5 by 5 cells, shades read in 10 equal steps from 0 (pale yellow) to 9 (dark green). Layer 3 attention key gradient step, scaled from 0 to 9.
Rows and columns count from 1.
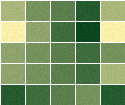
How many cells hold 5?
5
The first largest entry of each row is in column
4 4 4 4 1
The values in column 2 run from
4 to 7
